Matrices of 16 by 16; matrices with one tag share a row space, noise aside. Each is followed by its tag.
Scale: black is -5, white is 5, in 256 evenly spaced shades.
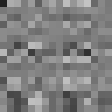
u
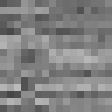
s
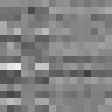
s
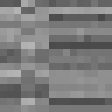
s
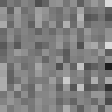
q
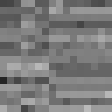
s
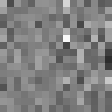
q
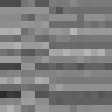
s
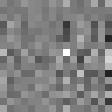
q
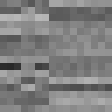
s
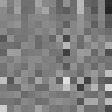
q
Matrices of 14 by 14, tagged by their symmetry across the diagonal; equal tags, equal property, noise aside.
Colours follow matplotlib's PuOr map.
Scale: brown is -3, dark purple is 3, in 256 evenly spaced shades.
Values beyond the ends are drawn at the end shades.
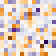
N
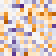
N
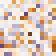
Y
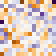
N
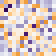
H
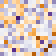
H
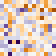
N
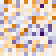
Y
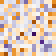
H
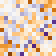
H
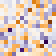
N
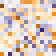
Y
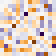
N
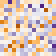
Y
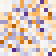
N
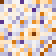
H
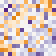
H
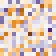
Y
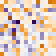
Y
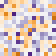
H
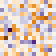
Y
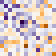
H
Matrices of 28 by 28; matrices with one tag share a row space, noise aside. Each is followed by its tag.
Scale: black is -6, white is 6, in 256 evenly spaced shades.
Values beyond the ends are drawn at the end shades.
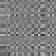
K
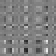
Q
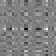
Q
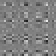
Q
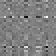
Q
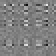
Q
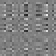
Q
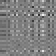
K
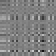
K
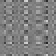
Q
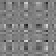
Q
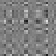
Q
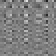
Q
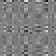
Q
